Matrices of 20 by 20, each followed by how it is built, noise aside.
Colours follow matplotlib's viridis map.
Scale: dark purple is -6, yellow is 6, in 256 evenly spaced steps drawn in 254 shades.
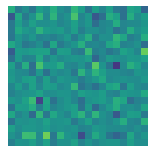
low rank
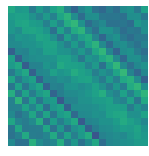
Toeplitz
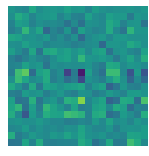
low rank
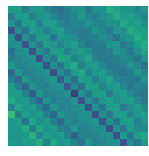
Toeplitz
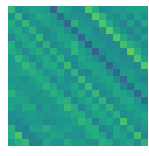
Toeplitz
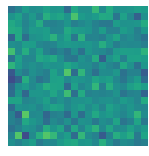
low rank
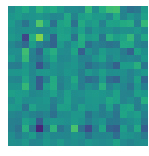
low rank
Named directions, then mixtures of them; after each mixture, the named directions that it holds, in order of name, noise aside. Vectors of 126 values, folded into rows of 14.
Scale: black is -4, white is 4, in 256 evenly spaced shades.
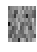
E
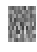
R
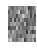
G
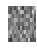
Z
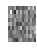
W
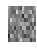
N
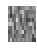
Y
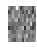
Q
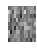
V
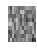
Y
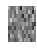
N, Q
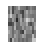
Y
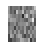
N, Z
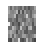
E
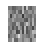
N, R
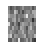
E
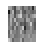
Q, V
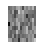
E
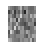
V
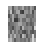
G, Y, Z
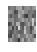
E, R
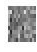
R, V, W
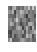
E, W, Y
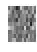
Q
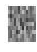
R, Y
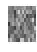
E, G, N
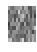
E, G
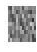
N, Y
